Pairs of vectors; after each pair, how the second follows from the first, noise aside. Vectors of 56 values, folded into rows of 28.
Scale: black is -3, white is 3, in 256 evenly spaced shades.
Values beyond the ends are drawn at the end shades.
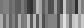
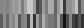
negated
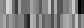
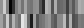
wrapped around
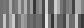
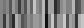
negated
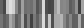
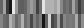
sign-scrambled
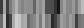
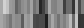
wrapped around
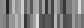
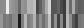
wrapped around
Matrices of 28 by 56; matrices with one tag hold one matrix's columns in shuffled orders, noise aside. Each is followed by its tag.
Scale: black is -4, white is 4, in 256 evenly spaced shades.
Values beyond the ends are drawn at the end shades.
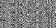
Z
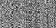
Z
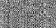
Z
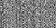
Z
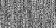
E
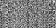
Z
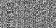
Z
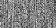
E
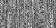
E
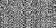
Z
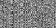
Z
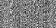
Z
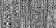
E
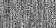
E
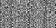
Z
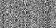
Z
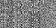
Z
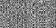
Z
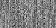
E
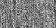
E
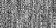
E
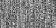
E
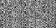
Z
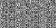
Z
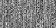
E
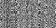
Z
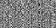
Z
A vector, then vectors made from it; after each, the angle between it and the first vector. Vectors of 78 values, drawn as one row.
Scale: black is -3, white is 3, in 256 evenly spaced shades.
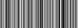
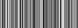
nearly opposite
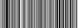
partly aligned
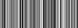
nearly opposite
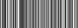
partly opposed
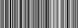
orthogonal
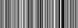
nearly parallel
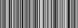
partly opposed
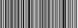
partly aligned
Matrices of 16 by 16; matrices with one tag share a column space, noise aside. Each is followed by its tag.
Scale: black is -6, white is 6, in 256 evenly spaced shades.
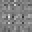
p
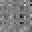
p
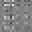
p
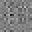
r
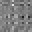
p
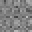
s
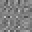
s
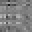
p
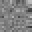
s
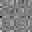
s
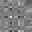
s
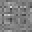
r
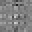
p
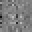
p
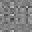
r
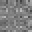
s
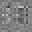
r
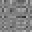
s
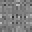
p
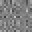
s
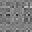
r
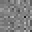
s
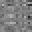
p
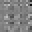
p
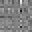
s
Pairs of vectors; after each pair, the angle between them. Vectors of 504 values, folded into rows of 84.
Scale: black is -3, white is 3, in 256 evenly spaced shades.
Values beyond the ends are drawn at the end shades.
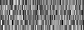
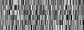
partly aligned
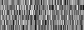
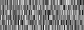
orthogonal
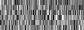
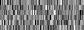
partly opposed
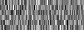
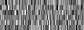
partly aligned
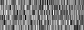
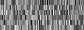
nearly parallel
